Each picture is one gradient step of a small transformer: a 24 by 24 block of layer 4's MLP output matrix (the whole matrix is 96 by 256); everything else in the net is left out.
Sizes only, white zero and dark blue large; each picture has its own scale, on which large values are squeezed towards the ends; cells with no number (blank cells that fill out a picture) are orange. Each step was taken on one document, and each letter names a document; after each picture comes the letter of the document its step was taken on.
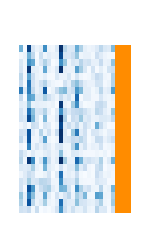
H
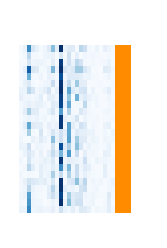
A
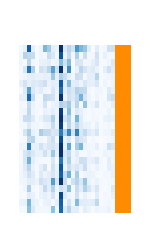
A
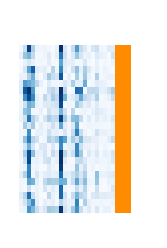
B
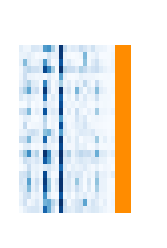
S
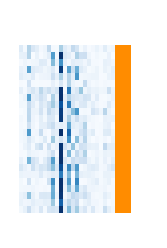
A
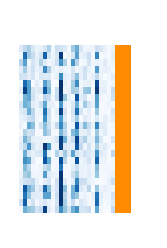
B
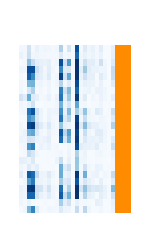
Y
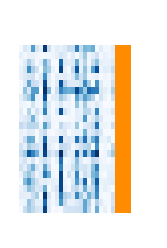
S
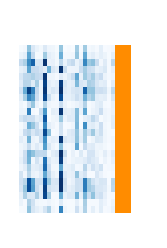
S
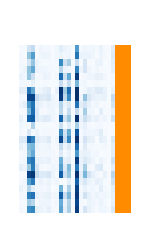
Y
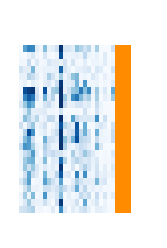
B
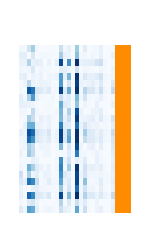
Y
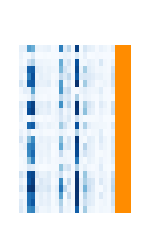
Y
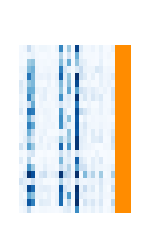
Y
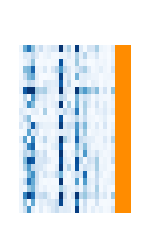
B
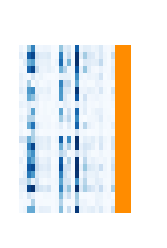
Y
